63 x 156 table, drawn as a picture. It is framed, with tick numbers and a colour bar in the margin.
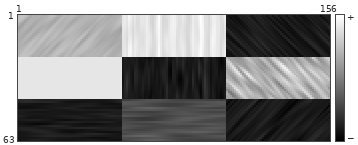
It is made of 3 by 3 panels. Panel 1,1: high, slanting up to the right, faint in contrast. Panel 1,2: very high, streaked downward, faint in contrast. Panel 1,3: very low, slanting down to the right, faint in contrast. Panel 2,1: very high, flat. Panel 2,2: very low, streaked downward, faint in contrast. Panel 2,3: high, slanting down to the right. Panel 3,1: very low, streaked across, faint in contrast. Panel 3,2: low, streaked across, faint in contrast. Panel 3,3: very low, slanting up to the right, faint in contrast.
